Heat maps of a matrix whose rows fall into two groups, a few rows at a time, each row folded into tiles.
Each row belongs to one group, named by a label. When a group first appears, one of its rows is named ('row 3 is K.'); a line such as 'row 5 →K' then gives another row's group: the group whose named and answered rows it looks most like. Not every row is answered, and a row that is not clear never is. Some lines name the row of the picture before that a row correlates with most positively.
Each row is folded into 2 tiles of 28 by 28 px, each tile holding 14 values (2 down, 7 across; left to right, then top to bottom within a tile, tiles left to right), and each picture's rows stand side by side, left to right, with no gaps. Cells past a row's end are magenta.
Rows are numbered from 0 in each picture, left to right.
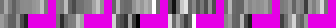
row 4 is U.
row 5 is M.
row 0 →U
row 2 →U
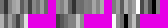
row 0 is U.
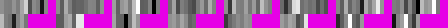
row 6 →M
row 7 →M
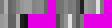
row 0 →U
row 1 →M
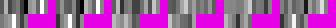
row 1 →M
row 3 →U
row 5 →M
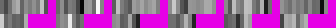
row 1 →M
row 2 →U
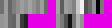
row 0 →U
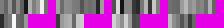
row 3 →U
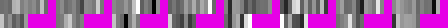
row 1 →M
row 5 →U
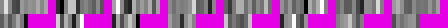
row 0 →U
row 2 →U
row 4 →U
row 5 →M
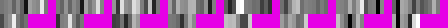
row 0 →M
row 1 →M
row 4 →U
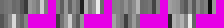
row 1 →M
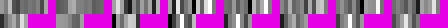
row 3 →M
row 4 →M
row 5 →M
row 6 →M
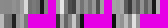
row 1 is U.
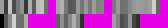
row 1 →U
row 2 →U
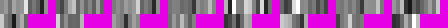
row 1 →U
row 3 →M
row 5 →U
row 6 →M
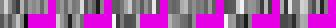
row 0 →U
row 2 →U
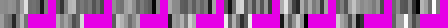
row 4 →U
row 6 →U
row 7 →M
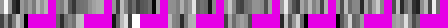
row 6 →M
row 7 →M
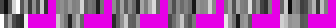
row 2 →M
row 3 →M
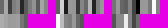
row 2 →M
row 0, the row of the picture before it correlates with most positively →5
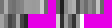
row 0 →U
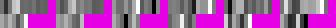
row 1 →U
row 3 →M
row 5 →U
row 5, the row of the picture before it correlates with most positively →0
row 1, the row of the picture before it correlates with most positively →1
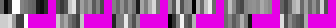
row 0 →U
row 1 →U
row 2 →M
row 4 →U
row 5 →U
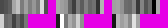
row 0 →U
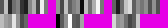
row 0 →M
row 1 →M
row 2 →U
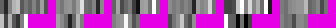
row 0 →U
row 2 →M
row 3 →M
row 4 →U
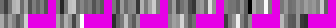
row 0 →U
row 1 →U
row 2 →M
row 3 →M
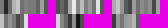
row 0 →U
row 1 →U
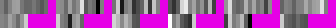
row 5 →U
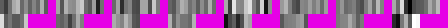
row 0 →U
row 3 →U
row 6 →M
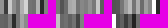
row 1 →U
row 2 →U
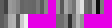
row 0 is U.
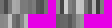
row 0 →U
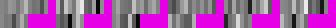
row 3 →U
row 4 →M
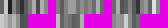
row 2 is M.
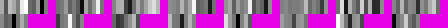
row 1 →M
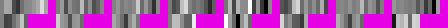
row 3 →U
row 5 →U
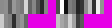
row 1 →M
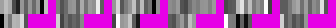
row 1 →U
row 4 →U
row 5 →U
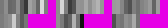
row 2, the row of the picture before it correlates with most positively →0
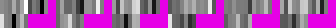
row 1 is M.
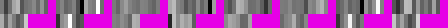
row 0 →U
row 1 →M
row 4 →U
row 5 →M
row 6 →M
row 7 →U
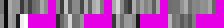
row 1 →M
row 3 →U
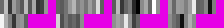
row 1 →U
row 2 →M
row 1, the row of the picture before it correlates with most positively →3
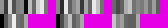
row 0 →M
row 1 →M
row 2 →U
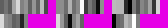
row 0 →U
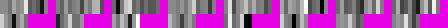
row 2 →U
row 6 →M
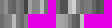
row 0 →M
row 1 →U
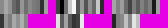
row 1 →U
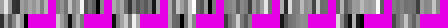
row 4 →M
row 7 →M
